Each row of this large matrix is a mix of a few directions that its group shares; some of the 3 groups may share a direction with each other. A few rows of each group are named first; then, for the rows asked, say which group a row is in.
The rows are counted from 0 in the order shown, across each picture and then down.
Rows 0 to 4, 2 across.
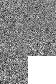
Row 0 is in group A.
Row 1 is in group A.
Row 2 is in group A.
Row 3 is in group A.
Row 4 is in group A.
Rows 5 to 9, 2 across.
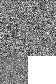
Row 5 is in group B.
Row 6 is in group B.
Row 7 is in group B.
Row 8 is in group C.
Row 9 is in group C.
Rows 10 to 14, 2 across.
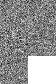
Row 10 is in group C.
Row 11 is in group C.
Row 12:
B
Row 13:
B
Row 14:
A
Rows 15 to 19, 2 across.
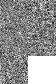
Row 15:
C
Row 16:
B
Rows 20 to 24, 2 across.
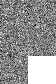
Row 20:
C
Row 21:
B
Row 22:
B
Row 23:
C
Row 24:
C
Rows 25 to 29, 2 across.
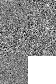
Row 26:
C
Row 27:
C
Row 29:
A
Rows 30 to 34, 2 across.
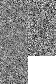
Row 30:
C
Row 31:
C
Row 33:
B
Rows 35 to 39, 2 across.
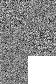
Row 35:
B
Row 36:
C
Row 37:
C
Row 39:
C
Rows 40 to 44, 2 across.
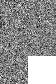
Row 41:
B
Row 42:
A
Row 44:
A
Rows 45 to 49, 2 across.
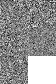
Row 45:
C
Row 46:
A
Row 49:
C
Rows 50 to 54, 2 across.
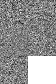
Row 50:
B
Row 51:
B
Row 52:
A
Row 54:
A
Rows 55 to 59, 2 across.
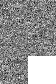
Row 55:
A
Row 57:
A
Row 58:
B
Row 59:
A
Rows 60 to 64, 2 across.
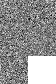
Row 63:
A
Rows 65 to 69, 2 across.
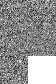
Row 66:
A
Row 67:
A
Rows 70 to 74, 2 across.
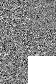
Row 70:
A
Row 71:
A
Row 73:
B
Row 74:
C
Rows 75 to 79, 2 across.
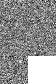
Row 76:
C
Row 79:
C
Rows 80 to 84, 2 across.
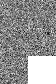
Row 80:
A
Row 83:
C
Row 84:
B
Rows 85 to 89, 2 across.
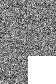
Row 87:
B
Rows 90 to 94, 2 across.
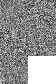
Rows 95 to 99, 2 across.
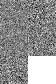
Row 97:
A
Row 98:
C
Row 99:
B
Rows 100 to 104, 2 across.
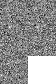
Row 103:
C
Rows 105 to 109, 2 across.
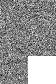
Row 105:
C
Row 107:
B
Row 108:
A
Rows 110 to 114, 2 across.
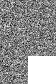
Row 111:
A
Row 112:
A
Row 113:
B
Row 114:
A
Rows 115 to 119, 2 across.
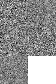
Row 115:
A
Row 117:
B
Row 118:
C
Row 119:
A
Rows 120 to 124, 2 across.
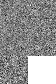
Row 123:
C
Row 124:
B
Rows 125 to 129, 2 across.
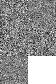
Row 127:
B
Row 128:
C
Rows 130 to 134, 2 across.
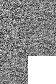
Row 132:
B
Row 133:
B
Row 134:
B
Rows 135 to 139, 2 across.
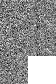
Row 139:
A
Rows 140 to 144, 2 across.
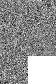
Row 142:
C
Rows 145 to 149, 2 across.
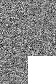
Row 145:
B
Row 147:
A
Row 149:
B
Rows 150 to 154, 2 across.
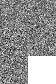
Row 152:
A
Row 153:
C
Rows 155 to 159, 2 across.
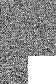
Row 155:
C
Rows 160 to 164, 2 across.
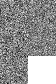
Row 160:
C
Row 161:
C
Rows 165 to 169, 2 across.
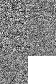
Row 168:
A
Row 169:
A
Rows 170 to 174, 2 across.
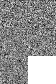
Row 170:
A
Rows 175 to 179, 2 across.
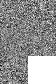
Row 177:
C
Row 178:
C
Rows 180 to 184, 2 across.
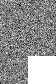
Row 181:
C
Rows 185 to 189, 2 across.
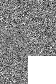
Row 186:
C
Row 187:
C
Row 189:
A
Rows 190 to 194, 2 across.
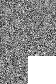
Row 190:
C
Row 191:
A
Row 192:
C
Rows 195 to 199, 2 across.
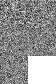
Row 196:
B
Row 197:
A
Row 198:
C
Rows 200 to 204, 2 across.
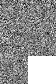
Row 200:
C
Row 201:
C
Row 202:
A
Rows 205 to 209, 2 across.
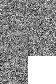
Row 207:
A
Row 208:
C
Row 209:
B
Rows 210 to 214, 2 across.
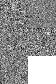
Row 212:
C
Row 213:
C
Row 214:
C
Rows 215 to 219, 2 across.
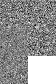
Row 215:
B
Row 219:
C
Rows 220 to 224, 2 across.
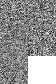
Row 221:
B
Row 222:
B
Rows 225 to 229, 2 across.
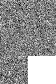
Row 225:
C
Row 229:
A
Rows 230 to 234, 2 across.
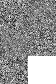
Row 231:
C
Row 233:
B
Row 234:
A
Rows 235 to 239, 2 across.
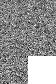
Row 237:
B
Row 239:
B
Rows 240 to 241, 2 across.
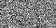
